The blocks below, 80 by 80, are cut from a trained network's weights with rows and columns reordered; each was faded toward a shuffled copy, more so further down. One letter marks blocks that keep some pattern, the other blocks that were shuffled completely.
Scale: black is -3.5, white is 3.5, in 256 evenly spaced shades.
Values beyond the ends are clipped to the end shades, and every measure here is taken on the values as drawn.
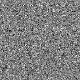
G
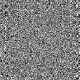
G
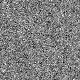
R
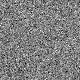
R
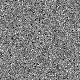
R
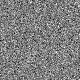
R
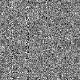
G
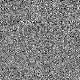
G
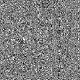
G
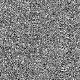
G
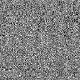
G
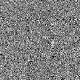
G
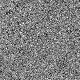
R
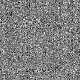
G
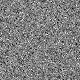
R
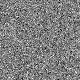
R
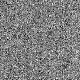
G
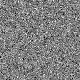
R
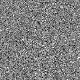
G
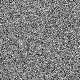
R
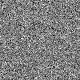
R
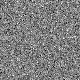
R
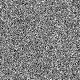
R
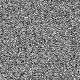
R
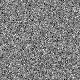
R
